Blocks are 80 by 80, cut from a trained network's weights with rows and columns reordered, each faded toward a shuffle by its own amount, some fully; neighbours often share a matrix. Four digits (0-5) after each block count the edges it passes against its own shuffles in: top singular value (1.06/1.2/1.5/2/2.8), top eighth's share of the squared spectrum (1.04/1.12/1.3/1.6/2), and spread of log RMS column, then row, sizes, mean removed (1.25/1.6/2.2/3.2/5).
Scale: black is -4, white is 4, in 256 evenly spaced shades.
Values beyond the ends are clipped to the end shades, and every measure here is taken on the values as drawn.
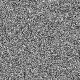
1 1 0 0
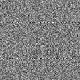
3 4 0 2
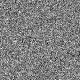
2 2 0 0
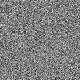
2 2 0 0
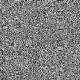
3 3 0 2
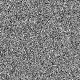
0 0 0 0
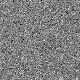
0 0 0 0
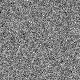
0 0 0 0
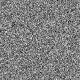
2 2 0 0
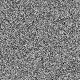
0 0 0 0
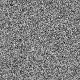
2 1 0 0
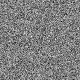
1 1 0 0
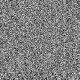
3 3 0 1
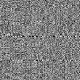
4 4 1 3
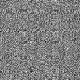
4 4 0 2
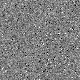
2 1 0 0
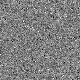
2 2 0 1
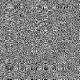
4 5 2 3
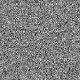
3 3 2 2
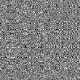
4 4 0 3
